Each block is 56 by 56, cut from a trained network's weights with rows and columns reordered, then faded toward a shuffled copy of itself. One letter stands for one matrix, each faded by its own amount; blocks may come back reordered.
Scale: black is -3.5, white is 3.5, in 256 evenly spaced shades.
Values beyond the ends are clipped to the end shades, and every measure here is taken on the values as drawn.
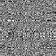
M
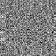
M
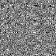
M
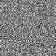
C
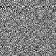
C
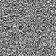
C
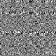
M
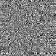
M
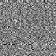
C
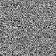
C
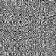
M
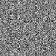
M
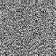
M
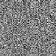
M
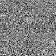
C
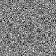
C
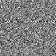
C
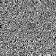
C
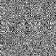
M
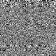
M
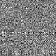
M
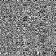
M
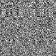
M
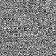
C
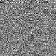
M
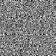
C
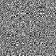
M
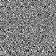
C
